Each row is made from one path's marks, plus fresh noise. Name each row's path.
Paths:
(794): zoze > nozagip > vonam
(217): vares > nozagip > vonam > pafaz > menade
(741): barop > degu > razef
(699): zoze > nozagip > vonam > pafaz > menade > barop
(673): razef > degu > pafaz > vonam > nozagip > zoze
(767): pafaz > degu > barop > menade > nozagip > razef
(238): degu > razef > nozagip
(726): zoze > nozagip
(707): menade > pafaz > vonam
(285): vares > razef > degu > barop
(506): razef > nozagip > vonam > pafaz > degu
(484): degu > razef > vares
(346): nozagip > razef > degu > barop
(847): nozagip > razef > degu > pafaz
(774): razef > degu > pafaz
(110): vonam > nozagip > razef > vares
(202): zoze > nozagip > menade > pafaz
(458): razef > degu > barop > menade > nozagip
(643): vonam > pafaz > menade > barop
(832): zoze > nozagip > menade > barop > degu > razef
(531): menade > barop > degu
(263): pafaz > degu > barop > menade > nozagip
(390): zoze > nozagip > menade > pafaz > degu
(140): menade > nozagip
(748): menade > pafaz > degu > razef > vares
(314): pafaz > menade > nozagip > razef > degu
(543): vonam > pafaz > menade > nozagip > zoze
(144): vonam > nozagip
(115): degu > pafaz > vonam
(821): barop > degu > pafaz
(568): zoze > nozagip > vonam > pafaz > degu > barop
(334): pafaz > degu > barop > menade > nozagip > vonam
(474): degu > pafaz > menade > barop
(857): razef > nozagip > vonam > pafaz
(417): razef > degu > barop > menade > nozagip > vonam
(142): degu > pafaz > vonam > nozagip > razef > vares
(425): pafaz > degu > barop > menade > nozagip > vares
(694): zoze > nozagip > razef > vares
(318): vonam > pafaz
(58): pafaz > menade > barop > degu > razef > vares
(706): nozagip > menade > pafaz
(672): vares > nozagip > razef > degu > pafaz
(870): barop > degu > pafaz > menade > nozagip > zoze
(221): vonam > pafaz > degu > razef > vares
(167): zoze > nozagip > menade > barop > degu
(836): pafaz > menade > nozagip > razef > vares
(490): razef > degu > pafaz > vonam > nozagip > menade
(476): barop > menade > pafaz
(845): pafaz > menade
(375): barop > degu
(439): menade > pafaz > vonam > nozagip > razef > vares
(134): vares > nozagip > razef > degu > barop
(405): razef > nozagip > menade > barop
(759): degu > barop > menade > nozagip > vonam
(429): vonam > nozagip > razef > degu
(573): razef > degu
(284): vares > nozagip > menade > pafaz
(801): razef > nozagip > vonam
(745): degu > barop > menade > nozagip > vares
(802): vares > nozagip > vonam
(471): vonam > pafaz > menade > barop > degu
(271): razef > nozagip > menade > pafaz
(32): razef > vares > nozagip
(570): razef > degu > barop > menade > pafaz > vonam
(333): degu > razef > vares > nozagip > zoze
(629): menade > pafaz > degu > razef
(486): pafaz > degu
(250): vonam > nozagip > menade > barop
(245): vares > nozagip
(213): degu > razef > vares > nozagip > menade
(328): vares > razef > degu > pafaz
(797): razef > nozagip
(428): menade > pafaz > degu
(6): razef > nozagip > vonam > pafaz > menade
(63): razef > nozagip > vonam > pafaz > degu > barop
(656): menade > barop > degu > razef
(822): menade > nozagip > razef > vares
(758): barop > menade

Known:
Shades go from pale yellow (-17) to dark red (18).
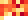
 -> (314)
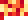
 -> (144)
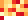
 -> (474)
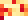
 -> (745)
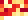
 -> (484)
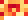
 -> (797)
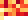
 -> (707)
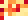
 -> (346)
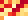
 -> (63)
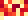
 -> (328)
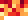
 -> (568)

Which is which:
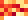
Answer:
(32)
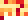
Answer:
(759)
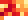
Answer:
(726)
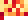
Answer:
(140)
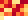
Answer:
(506)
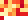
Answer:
(334)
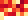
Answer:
(142)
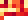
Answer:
(217)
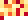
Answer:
(250)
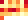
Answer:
(741)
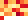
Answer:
(471)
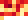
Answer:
(801)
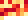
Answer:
(573)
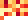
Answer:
(643)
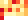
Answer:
(458)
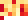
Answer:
(425)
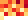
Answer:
(570)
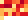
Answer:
(490)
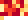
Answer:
(794)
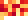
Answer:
(672)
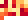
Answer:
(284)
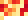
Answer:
(58)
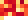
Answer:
(390)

